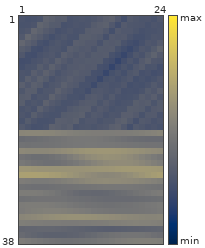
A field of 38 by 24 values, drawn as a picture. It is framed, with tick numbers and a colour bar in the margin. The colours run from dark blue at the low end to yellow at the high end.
The table splits into 2 rows of 1 panel. Panel 1,1: low, slanting up to the right, faint in contrast. Panel 2,1: middling, streaked across.
